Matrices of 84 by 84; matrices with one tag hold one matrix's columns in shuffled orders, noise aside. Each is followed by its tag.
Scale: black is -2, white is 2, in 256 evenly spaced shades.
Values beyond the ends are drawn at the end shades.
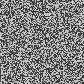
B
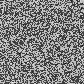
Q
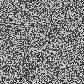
B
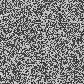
B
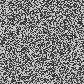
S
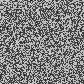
Q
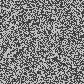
S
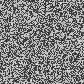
B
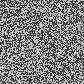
S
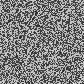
S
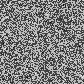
S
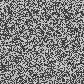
Q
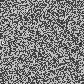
S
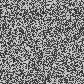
Q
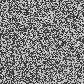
B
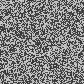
Q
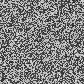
B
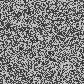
Q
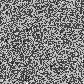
B
